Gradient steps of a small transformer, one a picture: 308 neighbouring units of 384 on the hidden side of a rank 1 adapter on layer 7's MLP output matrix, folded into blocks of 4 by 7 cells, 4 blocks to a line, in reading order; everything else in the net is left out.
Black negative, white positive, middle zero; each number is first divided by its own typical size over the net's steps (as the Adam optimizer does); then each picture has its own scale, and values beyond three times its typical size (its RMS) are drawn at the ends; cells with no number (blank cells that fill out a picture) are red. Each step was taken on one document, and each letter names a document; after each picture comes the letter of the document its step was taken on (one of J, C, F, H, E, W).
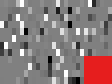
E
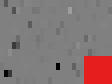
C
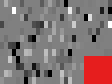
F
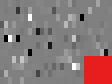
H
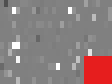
C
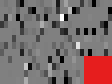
E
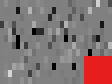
H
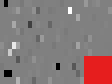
C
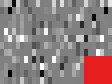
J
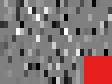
E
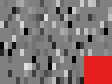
E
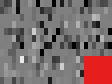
J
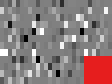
J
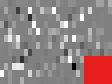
H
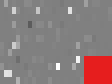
C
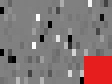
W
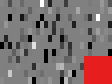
F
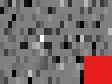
J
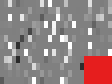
F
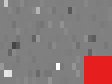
C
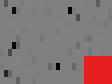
C
